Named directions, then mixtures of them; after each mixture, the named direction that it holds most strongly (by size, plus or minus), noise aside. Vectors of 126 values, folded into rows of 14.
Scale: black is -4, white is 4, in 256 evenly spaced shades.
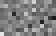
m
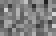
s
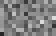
m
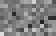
m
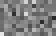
m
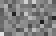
m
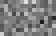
m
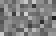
m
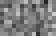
s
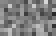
s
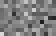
m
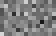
m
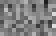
s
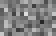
s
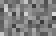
s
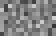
s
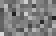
m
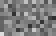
m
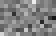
m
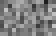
s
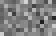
m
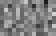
s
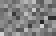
m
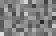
s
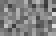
s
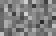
s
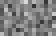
s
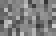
s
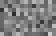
s
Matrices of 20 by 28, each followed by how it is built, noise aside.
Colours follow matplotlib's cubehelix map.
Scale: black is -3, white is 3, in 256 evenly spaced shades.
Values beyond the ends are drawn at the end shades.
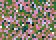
noise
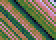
Toeplitz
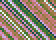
Toeplitz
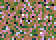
noise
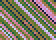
Toeplitz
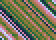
Toeplitz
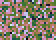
noise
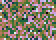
noise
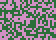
noise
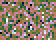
noise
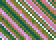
Toeplitz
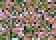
noise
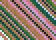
Toeplitz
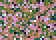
noise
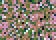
noise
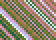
Toeplitz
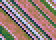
Toeplitz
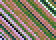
Toeplitz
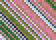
Toeplitz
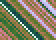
Toeplitz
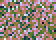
noise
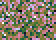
noise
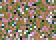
noise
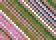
Toeplitz
